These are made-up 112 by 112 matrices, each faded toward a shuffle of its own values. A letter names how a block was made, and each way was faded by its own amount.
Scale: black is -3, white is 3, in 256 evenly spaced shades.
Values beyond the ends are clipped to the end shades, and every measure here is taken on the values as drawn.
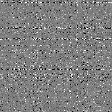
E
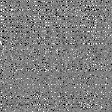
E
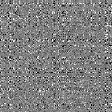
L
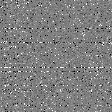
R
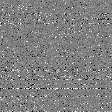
R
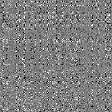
L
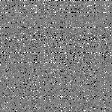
E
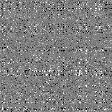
E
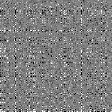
L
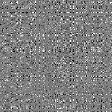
L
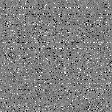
R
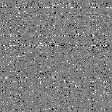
E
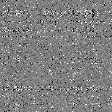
R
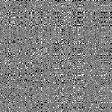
L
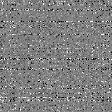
E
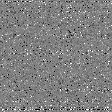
R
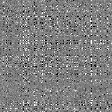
L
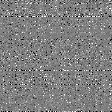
E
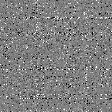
R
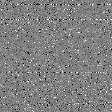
R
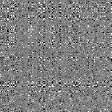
L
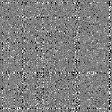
L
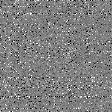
R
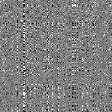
L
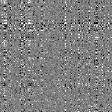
L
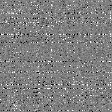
E
